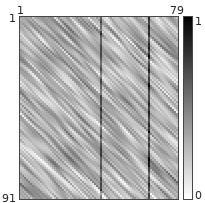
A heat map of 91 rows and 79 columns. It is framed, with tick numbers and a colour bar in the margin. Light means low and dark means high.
There is no overall slope. Most values sit low, with a long tail of high ones. On average the colour sits 30% of the way up the scale. Columns 41 and 65 differ from the columns beside them.
